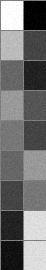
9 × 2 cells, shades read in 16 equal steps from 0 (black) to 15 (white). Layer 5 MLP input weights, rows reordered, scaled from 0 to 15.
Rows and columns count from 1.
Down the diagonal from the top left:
15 4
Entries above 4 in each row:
1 1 1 2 1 2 1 1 1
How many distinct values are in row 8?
2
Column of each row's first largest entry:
1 1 1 1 1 2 2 2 2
